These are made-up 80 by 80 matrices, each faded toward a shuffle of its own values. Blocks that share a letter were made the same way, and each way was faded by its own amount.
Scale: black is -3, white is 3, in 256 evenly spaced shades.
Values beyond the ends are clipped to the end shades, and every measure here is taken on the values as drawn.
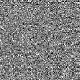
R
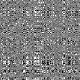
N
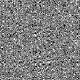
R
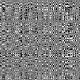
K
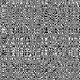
N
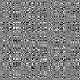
K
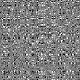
N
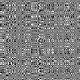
K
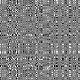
K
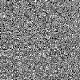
R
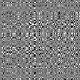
K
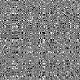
N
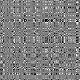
K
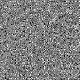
R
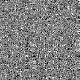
R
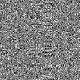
R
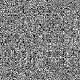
R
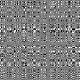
K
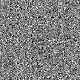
R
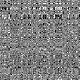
N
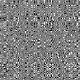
N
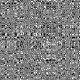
N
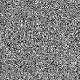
R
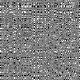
N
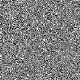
R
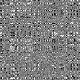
N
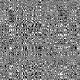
N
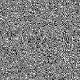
R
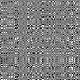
K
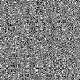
R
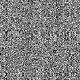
R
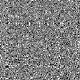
R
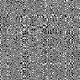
N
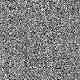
R
